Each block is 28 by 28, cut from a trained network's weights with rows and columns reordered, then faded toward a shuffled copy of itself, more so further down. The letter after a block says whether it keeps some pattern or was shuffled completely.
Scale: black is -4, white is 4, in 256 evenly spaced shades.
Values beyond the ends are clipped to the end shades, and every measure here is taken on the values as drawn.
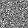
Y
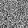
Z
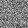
Y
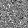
Y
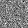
Y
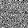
Z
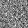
Z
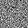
Y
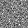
Y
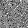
Y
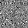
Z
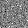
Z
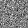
Y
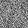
Y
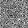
Z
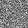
Y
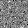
Y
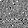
Z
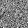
Y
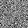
Z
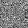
Z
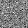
Y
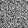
Z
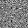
Z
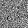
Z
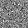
Y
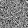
Y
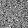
Z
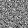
Y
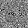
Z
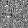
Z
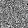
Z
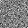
Z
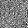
Z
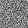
Z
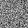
Y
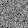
Y
